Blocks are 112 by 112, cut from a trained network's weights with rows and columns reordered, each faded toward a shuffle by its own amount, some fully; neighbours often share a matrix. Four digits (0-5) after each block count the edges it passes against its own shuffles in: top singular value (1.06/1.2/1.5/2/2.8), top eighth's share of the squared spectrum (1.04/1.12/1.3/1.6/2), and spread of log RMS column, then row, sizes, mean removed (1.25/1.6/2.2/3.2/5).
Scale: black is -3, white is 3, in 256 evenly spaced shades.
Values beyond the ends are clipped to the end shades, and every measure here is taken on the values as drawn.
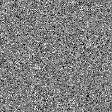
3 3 2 2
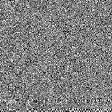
4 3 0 3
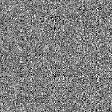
4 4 3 2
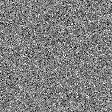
2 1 0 0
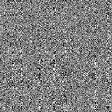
3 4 3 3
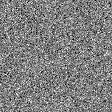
1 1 0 0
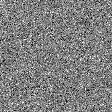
1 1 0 0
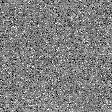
1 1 1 0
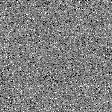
0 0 0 0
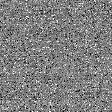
1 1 1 0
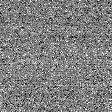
2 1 1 0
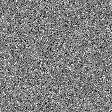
0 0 0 0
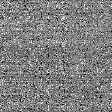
3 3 3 1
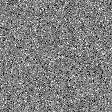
0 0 0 0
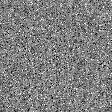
0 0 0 0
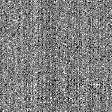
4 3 0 3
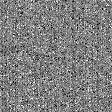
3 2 0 2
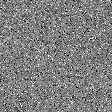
0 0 0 0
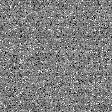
1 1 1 0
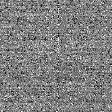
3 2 2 0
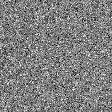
2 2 0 1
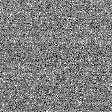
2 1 1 0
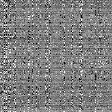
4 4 4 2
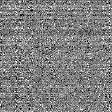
3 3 3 1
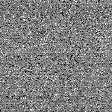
2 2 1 0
